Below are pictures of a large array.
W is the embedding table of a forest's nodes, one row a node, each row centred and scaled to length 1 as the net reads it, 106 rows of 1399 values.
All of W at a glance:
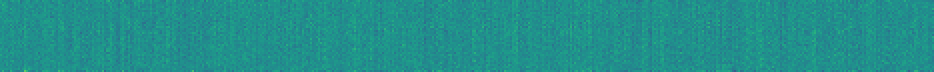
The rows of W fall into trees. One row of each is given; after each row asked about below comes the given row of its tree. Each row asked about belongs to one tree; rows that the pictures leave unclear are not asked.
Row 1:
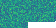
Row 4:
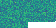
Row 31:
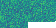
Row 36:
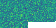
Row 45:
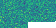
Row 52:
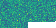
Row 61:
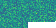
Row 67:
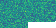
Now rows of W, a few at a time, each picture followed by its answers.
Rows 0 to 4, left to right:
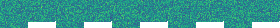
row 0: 31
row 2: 1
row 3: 31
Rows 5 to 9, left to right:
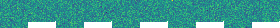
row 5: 4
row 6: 61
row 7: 4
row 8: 52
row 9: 61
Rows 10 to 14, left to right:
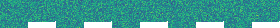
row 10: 52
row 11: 4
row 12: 31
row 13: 36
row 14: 4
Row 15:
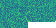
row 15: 52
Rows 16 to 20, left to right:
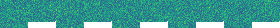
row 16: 4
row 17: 45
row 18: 67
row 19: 31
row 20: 31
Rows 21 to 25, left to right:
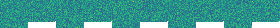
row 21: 4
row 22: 4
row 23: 1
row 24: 31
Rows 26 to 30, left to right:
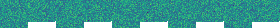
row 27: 61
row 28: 52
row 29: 36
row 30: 31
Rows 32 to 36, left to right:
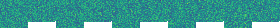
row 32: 52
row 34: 61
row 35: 61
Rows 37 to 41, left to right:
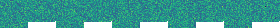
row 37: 67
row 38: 52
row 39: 61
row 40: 61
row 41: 61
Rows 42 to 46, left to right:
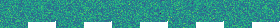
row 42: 67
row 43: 4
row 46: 67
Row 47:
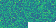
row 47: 67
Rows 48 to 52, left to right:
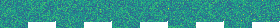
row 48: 67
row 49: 31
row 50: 67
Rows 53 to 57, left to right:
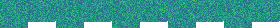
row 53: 61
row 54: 4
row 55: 36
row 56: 31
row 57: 4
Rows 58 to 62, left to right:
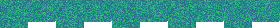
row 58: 4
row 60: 67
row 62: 31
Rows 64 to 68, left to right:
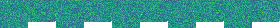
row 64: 4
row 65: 31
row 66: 67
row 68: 61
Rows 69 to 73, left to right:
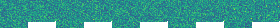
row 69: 61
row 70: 61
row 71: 67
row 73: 1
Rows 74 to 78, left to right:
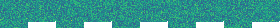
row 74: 61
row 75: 52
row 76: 1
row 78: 67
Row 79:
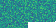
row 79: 67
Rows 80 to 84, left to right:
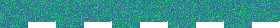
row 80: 31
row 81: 31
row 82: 1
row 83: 61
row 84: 4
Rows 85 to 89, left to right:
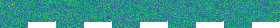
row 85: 1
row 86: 52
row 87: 4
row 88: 67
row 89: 1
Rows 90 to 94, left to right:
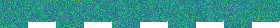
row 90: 67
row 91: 67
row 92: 61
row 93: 61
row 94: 1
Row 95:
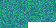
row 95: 45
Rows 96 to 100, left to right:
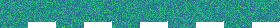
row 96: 1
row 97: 67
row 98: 36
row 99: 4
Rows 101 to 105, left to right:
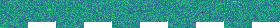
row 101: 36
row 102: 4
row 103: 31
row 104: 52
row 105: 36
